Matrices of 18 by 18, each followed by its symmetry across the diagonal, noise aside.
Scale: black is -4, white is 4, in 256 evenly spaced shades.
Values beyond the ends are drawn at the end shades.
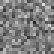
neither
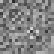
symmetric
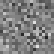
antisymmetric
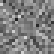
antisymmetric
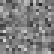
antisymmetric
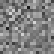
symmetric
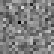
neither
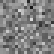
neither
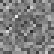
symmetric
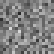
neither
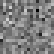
neither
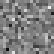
antisymmetric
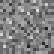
symmetric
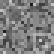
symmetric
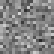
neither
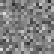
antisymmetric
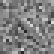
antisymmetric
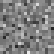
antisymmetric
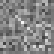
symmetric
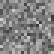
neither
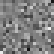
antisymmetric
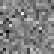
neither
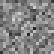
symmetric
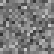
symmetric
